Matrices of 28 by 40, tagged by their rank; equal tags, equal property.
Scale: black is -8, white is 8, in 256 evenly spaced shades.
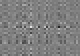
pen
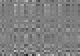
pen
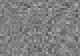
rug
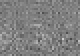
rug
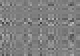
pen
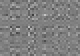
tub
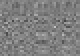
rug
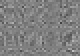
rug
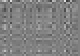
pen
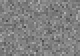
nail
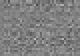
rug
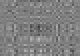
tub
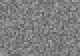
nail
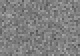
nail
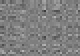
tub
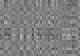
tub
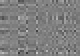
tub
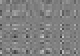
pen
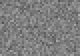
nail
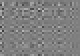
pen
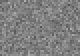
nail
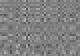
tub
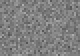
nail
